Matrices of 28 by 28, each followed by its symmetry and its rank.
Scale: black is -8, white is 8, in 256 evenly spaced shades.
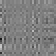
neither, rank three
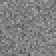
neither, full rank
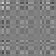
symmetric, rank one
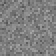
symmetric, full rank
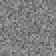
neither, full rank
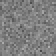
neither, full rank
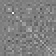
symmetric, rank five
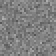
neither, full rank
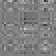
neither, rank three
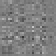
neither, rank three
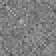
symmetric, full rank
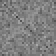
symmetric, full rank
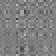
neither, rank three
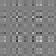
symmetric, rank one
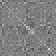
symmetric, rank five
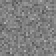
neither, full rank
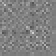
symmetric, rank five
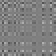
symmetric, rank one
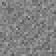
symmetric, full rank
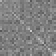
symmetric, rank five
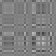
symmetric, rank one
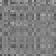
neither, rank three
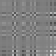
symmetric, rank one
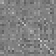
symmetric, rank five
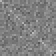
symmetric, full rank
